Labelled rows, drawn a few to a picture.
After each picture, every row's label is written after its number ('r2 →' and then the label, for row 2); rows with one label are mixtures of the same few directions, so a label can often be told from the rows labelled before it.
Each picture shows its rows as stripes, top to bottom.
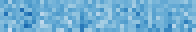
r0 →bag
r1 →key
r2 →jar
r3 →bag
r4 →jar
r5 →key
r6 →bag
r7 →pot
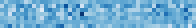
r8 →bag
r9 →jar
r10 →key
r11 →pot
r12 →key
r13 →key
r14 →pot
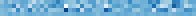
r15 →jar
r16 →jar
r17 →jar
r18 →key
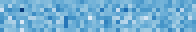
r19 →bag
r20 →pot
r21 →jar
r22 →jar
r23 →key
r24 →jar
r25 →jar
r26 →jar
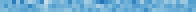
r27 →key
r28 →bag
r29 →key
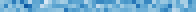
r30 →key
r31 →bag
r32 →jar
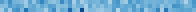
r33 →key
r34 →bag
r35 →pot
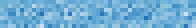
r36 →pot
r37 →jar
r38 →jar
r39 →key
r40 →key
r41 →bag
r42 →key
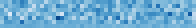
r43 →key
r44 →jar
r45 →bag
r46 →pot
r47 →pot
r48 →jar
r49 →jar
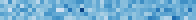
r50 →bag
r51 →jar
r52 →pot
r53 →key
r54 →jar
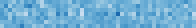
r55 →key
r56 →bag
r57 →pot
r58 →pot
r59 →bag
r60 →key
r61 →jar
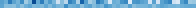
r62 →jar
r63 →jar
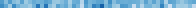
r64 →pot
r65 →bag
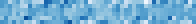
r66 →key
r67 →key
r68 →key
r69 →key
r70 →bag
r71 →key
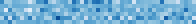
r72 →bag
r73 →key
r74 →bag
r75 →jar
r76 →pot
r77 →pot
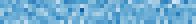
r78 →jar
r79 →bag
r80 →pot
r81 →bag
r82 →pot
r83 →pot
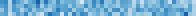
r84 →bag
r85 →bag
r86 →pot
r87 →key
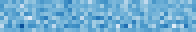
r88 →key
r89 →jar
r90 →key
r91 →pot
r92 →bag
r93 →bag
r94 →jar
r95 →jar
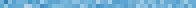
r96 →bag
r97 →bag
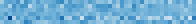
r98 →pot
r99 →key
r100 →key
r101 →bag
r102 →pot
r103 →bag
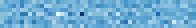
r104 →jar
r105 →key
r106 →key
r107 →pot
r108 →key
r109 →jar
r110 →pot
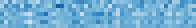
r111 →bag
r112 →pot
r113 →pot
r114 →bag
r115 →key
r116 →bag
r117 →pot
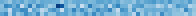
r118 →pot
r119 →pot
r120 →key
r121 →bag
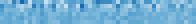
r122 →key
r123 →jar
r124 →jar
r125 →key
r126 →jar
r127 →key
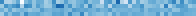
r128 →jar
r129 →pot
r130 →bag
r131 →pot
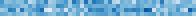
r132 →bag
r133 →pot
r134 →key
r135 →pot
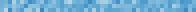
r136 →key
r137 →bag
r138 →bag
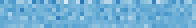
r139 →jar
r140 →pot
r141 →jar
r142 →pot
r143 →pot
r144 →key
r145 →key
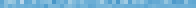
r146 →jar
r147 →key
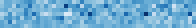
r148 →bag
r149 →jar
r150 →bag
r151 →key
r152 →pot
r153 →pot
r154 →bag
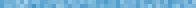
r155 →pot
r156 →jar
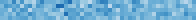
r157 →key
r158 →pot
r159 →key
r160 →jar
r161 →pot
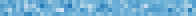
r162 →key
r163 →key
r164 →pot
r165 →bag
